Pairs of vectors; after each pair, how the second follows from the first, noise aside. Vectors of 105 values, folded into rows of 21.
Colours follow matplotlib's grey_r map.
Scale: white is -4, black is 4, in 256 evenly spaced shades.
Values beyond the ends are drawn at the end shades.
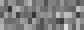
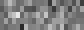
shuffled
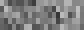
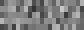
shuffled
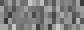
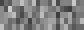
shuffled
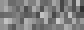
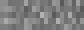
shrunk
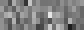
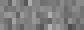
shrunk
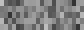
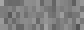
shrunk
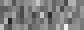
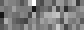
shuffled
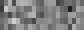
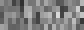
shuffled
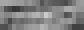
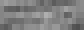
shrunk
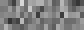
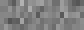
shrunk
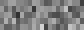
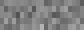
shrunk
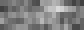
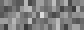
shuffled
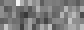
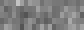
shrunk
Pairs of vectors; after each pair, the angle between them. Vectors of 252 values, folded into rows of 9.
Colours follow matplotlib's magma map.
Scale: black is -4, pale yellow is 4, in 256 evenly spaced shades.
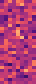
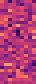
nearly opposite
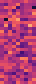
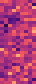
partly opposed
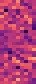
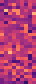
partly opposed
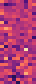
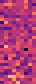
nearly opposite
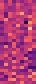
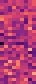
partly aligned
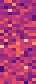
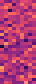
nearly opposite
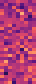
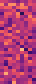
nearly opposite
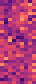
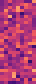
orthogonal
